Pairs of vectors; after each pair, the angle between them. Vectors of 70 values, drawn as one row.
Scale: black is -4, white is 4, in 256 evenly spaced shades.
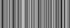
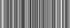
nearly opposite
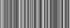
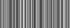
partly aligned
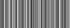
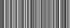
nearly parallel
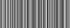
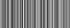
partly aligned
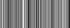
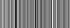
orthogonal
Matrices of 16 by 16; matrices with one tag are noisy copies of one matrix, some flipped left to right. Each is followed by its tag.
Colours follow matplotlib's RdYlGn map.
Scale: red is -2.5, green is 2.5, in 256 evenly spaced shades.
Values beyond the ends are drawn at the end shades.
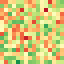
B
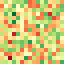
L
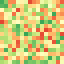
B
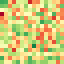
B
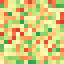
B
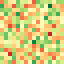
L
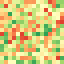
B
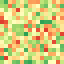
B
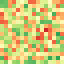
B
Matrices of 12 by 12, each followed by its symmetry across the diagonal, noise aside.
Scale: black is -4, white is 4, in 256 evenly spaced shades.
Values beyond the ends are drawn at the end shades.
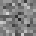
neither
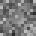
symmetric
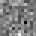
neither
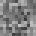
neither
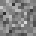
symmetric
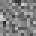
antisymmetric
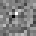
antisymmetric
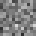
neither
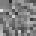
antisymmetric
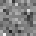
neither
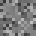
symmetric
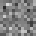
antisymmetric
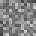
symmetric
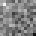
symmetric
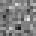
antisymmetric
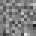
antisymmetric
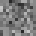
neither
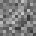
symmetric
